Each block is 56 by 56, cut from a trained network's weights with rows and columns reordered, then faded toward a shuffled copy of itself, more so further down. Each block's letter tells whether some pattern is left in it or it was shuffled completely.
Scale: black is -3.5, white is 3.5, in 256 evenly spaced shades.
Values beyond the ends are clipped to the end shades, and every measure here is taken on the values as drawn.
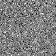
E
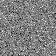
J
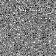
E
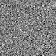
E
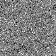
J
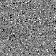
E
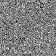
E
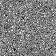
J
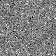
J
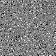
E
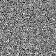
E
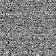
E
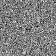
E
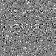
E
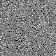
J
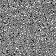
J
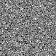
E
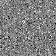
E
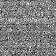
E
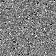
J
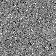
J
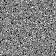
J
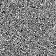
J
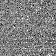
E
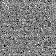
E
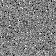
J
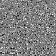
E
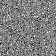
J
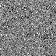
E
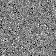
J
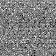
E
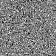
J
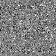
E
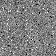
J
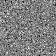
J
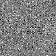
E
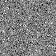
J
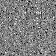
E
